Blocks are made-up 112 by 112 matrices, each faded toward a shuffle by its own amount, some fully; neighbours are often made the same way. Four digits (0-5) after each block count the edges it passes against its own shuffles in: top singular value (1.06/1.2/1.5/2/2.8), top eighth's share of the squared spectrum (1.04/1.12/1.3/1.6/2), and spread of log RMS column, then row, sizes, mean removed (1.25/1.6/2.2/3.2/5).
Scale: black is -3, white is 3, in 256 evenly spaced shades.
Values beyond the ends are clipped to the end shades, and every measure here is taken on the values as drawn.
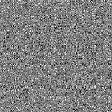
4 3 2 2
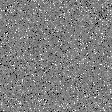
2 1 0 0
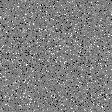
2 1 0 0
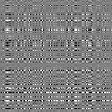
5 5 4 5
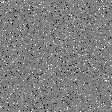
0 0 0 0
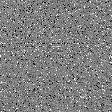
3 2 0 1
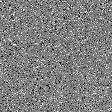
1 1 0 0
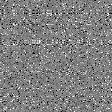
4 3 1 2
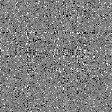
4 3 2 2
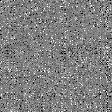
4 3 2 1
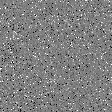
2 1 0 0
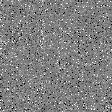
3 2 1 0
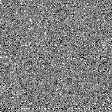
3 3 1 3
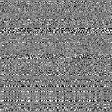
5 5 2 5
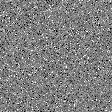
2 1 0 0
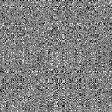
5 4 3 3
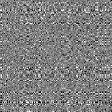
5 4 3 4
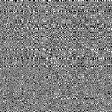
5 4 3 4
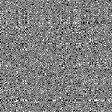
4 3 2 3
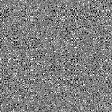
4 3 2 3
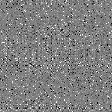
4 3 2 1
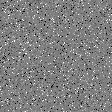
0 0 0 0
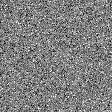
0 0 0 0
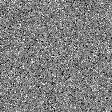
0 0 0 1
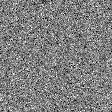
0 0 0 0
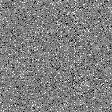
3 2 1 1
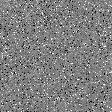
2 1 0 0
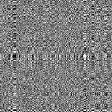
5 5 4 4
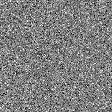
3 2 0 0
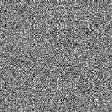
4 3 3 2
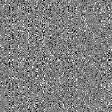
4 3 3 1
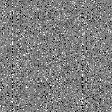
4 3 3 0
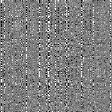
5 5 4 2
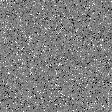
2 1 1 0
